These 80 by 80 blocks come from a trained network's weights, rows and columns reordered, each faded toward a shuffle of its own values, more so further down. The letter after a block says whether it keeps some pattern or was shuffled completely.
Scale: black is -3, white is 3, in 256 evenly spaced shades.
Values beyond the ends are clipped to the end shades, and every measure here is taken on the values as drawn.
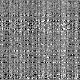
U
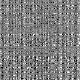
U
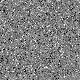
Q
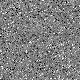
Q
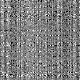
U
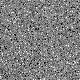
Q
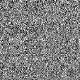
U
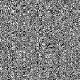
U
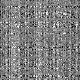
U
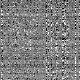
U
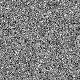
Q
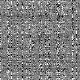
U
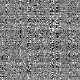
U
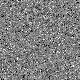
Q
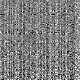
U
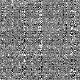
U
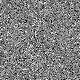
Q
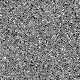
Q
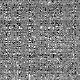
U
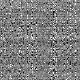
U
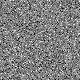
Q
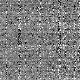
U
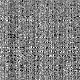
U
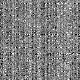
U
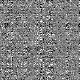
U
